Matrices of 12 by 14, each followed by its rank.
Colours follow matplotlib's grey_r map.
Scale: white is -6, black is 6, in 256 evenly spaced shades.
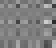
one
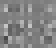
two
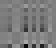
one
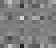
two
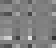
one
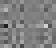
two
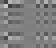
one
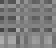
one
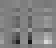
one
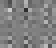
two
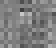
two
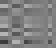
one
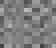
two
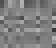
two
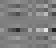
one
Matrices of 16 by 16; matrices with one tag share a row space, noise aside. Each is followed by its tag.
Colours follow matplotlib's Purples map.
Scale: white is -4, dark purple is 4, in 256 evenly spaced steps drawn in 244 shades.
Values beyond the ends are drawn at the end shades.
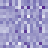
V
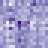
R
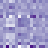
R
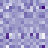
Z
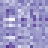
R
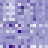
R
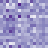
R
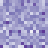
Z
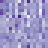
V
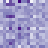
R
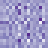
V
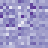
R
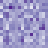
Z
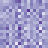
V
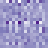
V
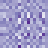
V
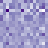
Z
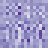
V
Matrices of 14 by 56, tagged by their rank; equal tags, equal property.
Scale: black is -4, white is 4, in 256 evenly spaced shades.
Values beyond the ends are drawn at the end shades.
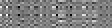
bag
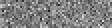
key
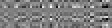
bag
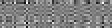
bag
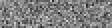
key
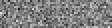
key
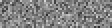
key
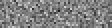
key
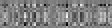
bag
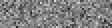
key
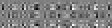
bag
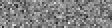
key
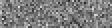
key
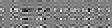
bag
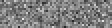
key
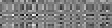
bag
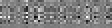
bag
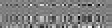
bag
